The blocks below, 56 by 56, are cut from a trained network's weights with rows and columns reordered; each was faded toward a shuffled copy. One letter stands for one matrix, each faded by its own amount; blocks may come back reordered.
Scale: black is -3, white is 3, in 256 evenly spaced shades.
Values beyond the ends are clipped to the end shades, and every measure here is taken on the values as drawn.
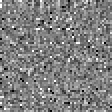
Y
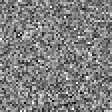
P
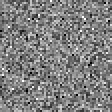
P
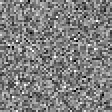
P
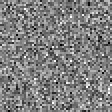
P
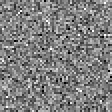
P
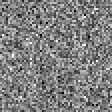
P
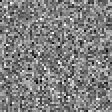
P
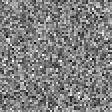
P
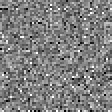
Y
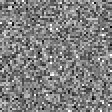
P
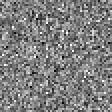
P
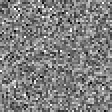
P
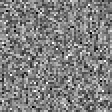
P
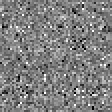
Y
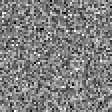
P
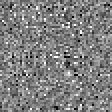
Y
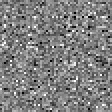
Y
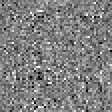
Y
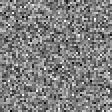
P
